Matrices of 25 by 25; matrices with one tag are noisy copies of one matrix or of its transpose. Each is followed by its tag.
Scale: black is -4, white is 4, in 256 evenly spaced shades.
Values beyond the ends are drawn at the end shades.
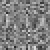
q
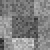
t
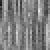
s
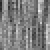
s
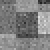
t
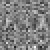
q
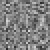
q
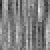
s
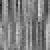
s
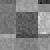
t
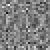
q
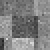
t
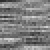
s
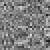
q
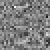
q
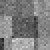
t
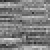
s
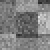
t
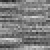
s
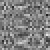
q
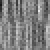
s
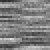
s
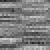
s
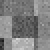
t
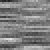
s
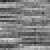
s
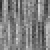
s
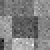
t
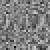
q
